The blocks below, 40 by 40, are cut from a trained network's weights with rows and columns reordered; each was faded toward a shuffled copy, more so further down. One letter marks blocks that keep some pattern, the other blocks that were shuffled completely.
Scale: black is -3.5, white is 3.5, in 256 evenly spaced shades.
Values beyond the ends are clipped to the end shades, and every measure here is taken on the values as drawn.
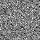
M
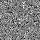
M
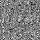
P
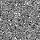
P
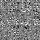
P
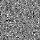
P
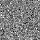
P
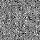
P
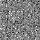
P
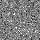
M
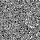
M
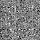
P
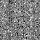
P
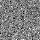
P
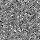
M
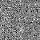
P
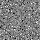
M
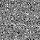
P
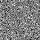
M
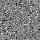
M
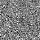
P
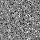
M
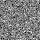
M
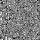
P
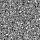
M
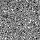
M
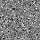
M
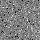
M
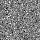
M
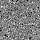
M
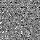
P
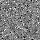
M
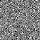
P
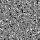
M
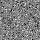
M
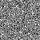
M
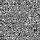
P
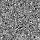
P
